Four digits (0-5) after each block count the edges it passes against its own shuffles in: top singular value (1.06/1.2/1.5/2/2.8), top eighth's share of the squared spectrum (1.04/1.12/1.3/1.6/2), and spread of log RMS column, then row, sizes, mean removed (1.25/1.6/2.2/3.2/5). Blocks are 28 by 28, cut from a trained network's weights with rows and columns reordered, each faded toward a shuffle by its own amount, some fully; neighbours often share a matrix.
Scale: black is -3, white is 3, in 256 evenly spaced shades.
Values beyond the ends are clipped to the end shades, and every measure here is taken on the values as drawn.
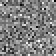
0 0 0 0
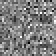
3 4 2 0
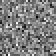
0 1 1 0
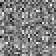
3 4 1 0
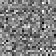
3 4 1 1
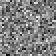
0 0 0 0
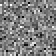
0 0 0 0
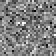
1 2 0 0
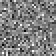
0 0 0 0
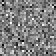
0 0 0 0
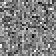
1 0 0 0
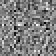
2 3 1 1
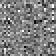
3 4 2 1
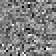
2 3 1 1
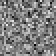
3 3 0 0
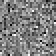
1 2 0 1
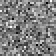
1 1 0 0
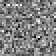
2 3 0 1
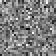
1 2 0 0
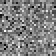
1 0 0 0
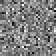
2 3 1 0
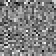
3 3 0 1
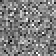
2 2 0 1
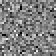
2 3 0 1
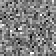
0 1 0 0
